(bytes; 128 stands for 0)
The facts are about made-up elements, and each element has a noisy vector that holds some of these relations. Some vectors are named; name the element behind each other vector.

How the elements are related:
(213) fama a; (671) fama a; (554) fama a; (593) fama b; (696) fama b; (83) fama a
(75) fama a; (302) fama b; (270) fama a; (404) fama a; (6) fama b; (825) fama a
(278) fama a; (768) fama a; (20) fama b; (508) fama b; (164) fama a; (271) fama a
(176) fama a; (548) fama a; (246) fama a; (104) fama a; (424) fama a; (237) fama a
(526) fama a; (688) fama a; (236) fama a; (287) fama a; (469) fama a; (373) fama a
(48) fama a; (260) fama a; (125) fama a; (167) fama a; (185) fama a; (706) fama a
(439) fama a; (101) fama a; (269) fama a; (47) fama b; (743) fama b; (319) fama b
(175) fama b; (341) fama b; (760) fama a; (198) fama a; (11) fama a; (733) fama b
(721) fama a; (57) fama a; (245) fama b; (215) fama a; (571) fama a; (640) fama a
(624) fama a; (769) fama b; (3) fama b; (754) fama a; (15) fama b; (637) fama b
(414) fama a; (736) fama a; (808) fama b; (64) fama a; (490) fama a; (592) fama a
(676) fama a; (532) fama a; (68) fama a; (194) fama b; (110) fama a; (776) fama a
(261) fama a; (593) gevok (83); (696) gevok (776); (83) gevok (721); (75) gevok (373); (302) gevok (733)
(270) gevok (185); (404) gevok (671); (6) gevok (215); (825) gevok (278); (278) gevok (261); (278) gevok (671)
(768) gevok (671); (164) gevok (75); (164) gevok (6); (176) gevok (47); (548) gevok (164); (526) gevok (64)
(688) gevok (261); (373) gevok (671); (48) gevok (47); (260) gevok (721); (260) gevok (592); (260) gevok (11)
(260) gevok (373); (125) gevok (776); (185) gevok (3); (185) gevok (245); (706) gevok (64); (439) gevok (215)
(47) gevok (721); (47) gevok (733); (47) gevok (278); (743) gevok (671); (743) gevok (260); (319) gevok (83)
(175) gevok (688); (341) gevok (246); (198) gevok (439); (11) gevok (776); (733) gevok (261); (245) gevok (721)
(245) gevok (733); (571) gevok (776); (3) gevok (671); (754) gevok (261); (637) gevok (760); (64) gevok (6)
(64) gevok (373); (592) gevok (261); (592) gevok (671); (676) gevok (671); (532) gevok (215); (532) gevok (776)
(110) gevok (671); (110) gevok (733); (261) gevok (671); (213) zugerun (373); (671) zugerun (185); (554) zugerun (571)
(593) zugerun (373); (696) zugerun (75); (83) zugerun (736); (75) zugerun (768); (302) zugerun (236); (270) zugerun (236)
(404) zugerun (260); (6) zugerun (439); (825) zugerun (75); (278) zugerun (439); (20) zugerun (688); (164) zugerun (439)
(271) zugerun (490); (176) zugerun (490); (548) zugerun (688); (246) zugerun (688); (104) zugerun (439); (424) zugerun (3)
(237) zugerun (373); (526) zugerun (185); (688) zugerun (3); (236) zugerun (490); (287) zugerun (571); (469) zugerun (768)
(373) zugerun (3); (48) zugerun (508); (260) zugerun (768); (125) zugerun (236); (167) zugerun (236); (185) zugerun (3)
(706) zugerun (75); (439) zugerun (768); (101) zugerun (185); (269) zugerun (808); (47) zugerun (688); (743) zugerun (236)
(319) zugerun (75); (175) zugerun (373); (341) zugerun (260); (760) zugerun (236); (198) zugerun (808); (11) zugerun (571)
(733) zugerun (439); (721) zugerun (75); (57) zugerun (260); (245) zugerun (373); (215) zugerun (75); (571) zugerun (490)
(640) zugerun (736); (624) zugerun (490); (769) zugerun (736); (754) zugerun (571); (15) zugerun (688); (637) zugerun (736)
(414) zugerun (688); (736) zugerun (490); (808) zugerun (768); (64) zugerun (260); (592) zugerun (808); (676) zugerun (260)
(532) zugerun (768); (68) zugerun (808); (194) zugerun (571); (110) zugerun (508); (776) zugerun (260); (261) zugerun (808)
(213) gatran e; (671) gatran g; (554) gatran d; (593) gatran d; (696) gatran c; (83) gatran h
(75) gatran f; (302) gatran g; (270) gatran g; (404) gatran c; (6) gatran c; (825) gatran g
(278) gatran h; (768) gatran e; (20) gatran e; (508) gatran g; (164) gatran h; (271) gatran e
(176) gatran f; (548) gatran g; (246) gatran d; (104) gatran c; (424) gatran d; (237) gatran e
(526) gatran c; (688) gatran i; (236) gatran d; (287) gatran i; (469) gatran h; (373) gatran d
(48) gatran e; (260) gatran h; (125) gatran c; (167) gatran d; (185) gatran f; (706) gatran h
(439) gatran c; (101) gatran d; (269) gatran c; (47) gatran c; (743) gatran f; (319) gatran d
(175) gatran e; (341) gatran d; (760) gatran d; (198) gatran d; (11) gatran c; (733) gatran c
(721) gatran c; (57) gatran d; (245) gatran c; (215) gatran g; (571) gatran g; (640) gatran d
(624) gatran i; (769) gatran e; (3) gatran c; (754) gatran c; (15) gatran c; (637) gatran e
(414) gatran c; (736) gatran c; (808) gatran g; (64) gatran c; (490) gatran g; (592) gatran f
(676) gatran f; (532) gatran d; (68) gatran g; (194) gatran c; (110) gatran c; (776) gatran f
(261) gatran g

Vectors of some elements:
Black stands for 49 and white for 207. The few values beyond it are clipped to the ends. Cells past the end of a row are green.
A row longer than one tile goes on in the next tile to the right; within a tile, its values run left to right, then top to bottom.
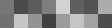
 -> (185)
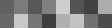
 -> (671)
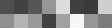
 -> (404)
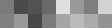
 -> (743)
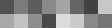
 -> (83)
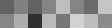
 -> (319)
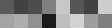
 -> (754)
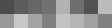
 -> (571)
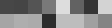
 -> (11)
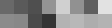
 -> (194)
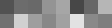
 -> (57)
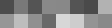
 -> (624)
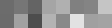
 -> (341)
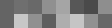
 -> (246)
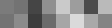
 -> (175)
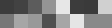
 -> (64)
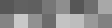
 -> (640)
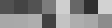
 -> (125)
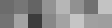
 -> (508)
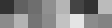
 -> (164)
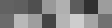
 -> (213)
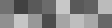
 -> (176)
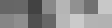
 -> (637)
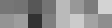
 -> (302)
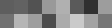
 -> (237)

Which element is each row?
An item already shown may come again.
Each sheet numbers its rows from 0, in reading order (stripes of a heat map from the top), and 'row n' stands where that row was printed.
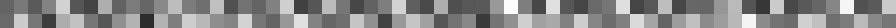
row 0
(671)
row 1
(319)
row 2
(261)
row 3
(185)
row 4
(6)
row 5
(592)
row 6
(260)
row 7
(776)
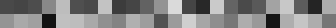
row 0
(736)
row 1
(439)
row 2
(414)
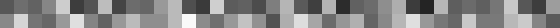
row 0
(261)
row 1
(260)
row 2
(48)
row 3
(706)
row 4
(373)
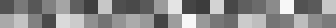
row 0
(83)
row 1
(404)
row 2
(776)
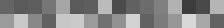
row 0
(270)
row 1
(825)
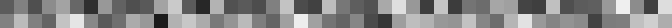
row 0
(688)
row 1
(414)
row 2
(768)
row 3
(15)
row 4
(469)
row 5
(696)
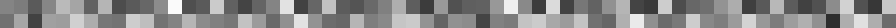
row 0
(593)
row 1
(776)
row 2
(676)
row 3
(548)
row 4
(696)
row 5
(278)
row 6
(68)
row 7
(110)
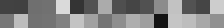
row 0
(75)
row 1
(736)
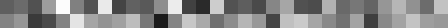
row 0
(733)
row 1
(721)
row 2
(271)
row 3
(508)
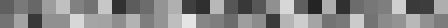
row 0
(808)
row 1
(164)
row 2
(526)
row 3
(215)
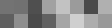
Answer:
(20)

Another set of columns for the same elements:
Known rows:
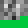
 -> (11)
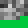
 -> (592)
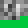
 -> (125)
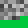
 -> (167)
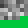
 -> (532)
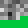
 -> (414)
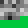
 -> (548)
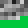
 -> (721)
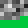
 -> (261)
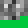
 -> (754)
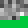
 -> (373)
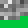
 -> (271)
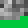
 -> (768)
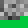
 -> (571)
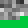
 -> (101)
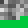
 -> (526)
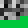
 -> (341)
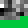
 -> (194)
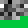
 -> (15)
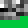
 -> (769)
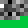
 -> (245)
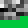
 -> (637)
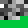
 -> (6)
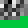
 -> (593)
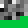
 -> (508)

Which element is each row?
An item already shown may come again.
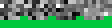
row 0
(6)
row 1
(319)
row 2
(302)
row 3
(373)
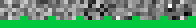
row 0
(164)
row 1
(688)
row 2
(439)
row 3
(319)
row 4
(176)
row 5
(110)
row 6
(808)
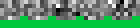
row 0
(278)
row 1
(278)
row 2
(194)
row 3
(83)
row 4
(593)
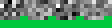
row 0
(593)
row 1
(688)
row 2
(508)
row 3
(469)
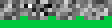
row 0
(825)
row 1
(175)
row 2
(68)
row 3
(688)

